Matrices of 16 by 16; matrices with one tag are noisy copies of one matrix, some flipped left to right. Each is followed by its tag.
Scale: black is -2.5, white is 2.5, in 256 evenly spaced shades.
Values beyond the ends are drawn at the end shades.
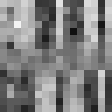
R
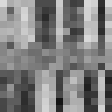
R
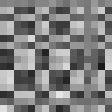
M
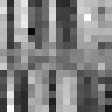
R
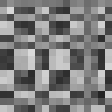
M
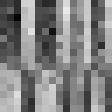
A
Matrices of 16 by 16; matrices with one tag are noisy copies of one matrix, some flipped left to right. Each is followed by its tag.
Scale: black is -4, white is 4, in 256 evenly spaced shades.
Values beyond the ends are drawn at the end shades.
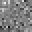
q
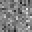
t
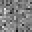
t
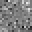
q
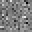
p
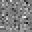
p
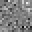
q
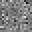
p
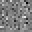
p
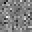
p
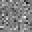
p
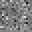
p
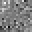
q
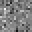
t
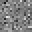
p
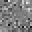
q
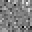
q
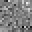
q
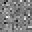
p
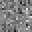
t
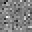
p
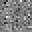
p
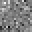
q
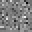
p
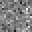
t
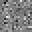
p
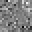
q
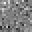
q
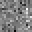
t
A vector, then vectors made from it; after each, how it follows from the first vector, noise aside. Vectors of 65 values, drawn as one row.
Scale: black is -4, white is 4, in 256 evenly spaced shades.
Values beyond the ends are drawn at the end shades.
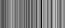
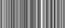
sign-scrambled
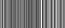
sign-scrambled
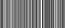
sign-scrambled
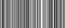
sign-scrambled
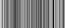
wrapped around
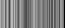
wrapped around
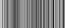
wrapped around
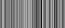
sign-scrambled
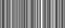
sign-scrambled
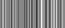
sign-scrambled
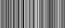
wrapped around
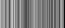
wrapped around
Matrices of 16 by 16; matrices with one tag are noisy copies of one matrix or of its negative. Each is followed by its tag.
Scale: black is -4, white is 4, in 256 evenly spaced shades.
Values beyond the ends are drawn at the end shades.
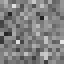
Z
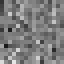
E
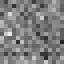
Z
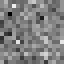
Z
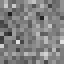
Z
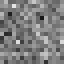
Z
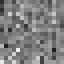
E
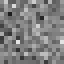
Z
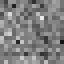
Z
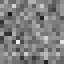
Z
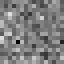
Z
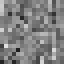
E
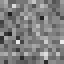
Z
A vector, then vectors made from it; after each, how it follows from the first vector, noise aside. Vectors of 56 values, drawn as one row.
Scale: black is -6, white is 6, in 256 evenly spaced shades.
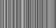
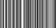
scaled up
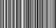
scaled up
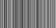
sign-scrambled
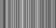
sign-scrambled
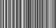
scaled up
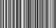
scaled up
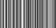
scaled up
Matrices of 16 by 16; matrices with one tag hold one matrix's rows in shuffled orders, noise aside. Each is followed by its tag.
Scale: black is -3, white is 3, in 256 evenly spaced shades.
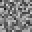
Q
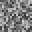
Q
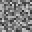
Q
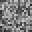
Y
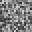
Y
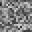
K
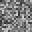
Y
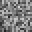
Y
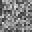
Y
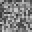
Y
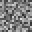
Q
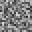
Q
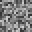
Y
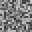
Q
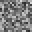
Q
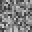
Y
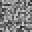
Y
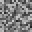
Q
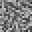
Q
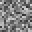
Q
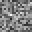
K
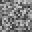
K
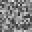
K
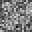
Y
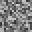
Q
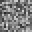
Y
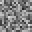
Q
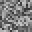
K
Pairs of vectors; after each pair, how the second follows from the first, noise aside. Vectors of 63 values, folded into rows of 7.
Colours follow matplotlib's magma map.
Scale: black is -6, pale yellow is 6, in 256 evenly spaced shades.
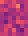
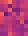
shuffled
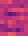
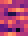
scaled up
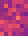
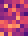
scaled up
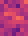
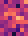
scaled up
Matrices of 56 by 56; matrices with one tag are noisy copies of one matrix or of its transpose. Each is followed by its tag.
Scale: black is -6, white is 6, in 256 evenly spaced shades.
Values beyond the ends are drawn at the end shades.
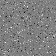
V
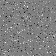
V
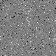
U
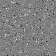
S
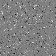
S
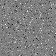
V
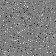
V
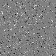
S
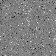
U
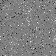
U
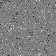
U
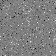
U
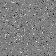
S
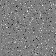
V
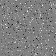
V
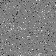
U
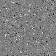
S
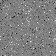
U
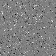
S
